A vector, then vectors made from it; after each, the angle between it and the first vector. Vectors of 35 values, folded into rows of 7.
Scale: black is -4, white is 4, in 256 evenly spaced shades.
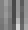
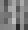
nearly opposite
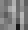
nearly opposite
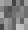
partly aligned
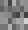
orthogonal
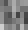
partly opposed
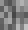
partly aligned
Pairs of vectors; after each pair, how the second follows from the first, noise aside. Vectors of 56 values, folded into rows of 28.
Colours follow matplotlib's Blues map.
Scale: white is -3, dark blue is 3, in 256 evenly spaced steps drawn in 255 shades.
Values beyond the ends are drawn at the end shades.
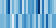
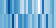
sign-scrambled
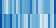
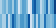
shuffled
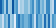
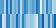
reversed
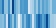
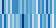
shuffled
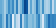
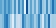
sign-scrambled
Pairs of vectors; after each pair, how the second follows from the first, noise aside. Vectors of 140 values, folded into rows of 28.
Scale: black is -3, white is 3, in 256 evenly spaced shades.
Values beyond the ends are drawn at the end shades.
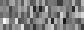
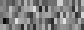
sign-scrambled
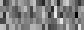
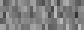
shrunk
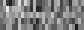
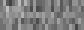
shrunk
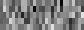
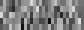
reversed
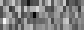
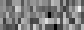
reversed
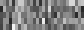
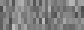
shrunk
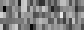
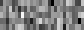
reversed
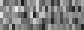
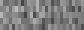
shrunk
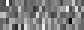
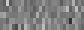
shrunk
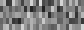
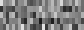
reversed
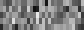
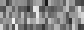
sign-scrambled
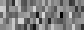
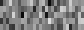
reversed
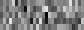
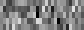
reversed
